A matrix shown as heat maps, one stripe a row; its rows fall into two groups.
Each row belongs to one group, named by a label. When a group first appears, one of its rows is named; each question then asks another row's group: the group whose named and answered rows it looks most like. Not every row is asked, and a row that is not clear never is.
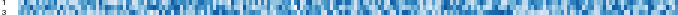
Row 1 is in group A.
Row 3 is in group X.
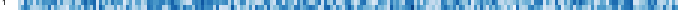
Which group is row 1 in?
A
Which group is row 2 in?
A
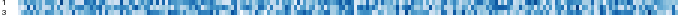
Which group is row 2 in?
X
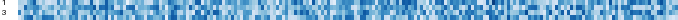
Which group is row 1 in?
X
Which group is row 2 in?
A
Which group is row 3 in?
X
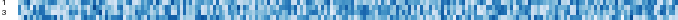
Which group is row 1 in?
A
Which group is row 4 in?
A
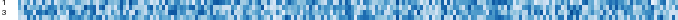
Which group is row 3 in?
A
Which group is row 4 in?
X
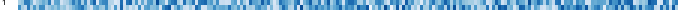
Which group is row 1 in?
A
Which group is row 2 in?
X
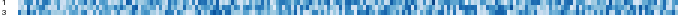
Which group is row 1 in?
A
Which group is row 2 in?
X
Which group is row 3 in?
X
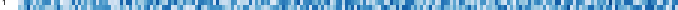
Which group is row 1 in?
A
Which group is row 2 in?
X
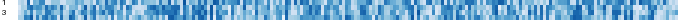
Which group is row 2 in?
A
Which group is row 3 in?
A
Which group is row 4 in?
A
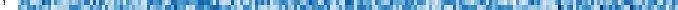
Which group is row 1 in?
A
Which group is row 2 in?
X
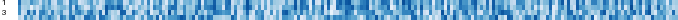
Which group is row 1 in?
X
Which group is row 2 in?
X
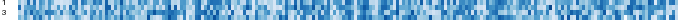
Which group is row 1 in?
X
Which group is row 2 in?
X
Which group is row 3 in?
A
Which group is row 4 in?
X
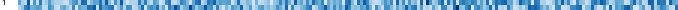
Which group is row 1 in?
X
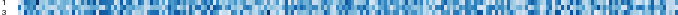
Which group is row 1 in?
A
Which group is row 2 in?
X
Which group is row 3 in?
A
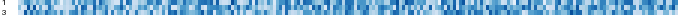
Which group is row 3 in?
A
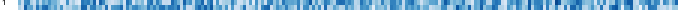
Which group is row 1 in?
A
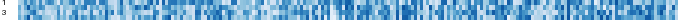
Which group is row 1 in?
A
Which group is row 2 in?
X
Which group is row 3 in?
X
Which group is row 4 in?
X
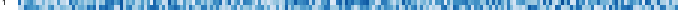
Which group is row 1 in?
X
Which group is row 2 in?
A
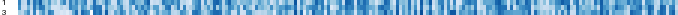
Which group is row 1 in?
X
